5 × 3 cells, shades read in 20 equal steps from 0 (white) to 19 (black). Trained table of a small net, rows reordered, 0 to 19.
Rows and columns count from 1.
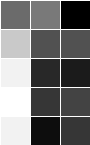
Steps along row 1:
down up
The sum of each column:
17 72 78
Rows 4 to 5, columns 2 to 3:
15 14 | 18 15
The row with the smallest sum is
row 4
